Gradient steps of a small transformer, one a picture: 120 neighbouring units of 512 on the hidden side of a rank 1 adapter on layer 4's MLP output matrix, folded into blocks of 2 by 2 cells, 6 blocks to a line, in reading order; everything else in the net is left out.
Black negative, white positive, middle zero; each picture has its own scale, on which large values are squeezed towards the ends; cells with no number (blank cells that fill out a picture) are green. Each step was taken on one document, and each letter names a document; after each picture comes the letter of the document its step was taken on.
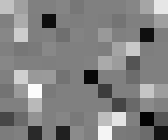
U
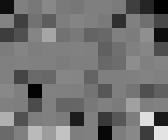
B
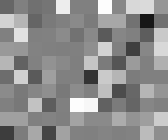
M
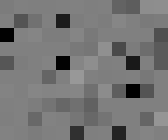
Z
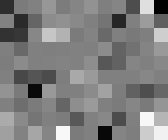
B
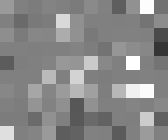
Z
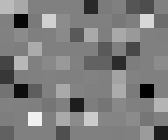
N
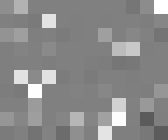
U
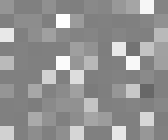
Z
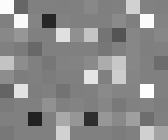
N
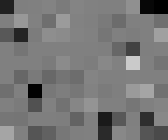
B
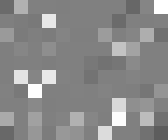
U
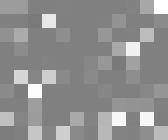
U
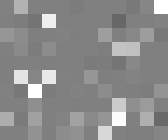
U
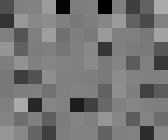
M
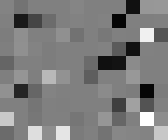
U
